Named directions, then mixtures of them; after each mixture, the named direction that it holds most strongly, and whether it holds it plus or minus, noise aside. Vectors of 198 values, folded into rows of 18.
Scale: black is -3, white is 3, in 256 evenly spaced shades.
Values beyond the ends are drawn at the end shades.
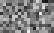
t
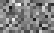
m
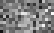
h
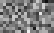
t, plus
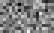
t, plus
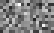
m, plus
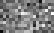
h, plus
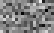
h, minus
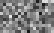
t, minus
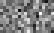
t, plus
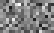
m, plus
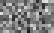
t, minus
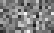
h, plus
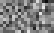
t, plus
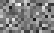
m, plus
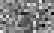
h, minus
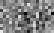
h, minus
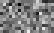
t, plus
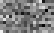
h, minus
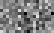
h, minus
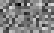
m, minus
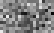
h, minus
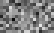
m, minus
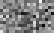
h, minus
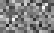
m, plus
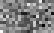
h, minus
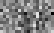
h, minus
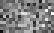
h, plus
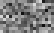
h, minus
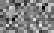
m, minus
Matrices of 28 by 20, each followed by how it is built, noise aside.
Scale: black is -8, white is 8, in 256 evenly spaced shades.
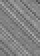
Toeplitz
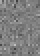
low rank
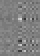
low rank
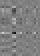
low rank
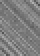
Toeplitz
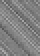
Toeplitz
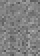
low rank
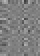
low rank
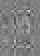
low rank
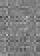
low rank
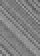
Toeplitz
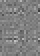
low rank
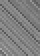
Toeplitz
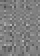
low rank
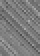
Toeplitz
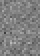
low rank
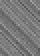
Toeplitz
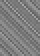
Toeplitz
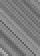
Toeplitz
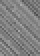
Toeplitz
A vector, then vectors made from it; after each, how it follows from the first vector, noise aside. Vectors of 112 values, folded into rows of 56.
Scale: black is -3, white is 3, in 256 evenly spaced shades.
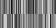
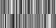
sign-scrambled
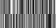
sign-scrambled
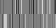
partly zeroed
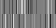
partly zeroed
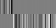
partly zeroed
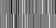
partly zeroed
